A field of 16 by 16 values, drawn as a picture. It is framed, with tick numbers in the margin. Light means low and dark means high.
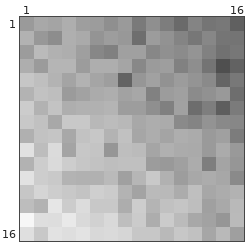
Stripes: none. Slope: up to the top right. Grain: fine. Ninth with the lowest average: bottom left. Ninth with the highest average: top right. Mirror symmetry: none.
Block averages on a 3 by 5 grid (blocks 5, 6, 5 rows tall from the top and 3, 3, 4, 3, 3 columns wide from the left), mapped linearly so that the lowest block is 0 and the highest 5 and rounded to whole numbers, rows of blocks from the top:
2 2 3 4 5 / 1 1 2 3 4 / 0 0 1 1 2
